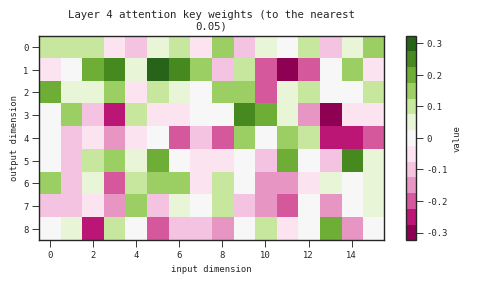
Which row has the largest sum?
2
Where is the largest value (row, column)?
1 5
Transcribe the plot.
Title: Layer 4 attention key weights (to the nearest 0.05)
x-axis: input dimension, ticks 0 2 4 6 8 10 12 14
y-axis: output dimension, ticks 0 1 2 3 4 5 6 7 8 (0 at the top)
Colour bar: value, ticks -0.3 -0.2 -0.1 0 0.1 0.2 0.3
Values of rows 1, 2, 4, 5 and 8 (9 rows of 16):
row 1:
-0.05 0 0.2 0.25 0.05 0.3 0.25 0.15 -0.1 0.1 -0.2 -0.3 -0.2 0 0.15 -0.05
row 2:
0.2 0.05 0.05 0.15 -0.05 0.1 0.05 0 0.15 0.15 -0.2 0.05 0.1 0 0 0.1
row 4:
0 -0.1 -0.05 -0.15 -0.05 0 -0.2 -0.1 -0.2 0.15 0 0.15 0.1 -0.25 -0.25 -0.2
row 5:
0 -0.1 0.1 0.15 0.05 0.2 0 -0.05 -0.05 0 -0.1 0.2 0 -0.1 0.25 0.05
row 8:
0 0.05 -0.25 0.1 0 -0.2 -0.1 -0.1 -0.15 0 0.1 -0.05 0 0.2 -0.15 0
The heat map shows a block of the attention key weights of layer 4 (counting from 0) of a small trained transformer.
